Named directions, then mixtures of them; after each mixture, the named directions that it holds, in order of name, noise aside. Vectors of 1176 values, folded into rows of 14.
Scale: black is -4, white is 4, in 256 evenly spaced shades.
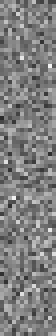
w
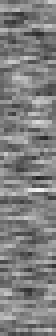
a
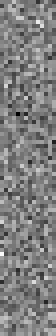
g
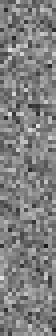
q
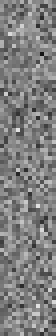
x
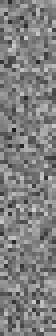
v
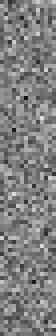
g, v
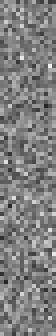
w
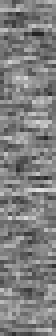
a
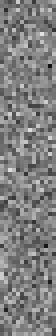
q, w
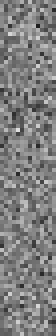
q, x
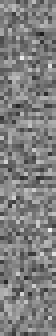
a, w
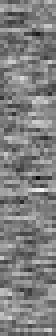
a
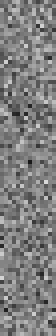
g, q, x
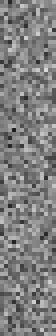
v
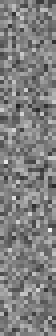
q, v, w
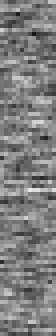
a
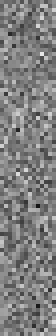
x
